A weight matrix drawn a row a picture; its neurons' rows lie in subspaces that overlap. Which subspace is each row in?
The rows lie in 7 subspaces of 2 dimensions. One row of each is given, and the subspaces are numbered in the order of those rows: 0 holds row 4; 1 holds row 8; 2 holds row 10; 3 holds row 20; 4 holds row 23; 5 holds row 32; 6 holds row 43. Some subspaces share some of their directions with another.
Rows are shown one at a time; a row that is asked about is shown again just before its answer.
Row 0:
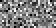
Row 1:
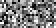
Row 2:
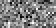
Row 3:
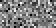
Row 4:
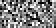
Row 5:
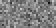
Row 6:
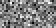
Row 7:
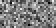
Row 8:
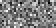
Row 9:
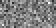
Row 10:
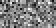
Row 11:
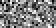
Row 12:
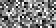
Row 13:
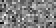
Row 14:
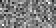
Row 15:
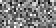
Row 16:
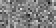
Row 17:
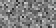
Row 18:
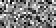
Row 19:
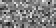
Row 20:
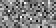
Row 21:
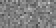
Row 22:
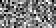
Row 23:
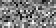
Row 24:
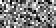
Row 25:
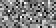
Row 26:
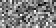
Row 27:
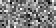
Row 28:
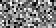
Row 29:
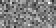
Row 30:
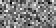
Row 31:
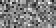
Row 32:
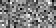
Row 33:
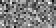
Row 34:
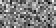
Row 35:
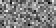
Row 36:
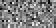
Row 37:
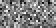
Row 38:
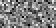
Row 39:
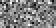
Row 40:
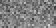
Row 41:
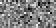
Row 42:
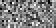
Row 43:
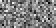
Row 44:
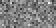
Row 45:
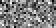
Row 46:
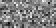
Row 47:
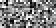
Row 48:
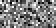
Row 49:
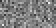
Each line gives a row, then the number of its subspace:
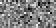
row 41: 2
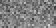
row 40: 0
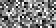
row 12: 3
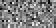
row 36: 0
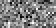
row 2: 4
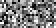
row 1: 5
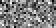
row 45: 4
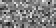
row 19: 4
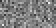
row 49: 6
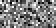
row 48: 2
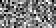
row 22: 6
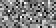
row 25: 3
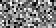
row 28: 1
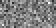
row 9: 6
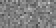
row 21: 2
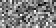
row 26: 2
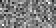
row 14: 6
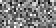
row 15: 1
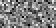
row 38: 3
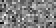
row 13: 5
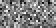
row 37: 3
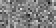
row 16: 5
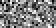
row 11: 3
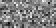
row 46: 4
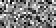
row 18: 1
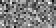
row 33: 4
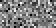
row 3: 1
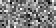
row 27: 5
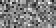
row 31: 2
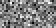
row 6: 4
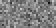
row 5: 5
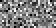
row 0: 1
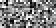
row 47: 6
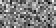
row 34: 0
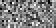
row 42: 0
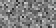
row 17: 3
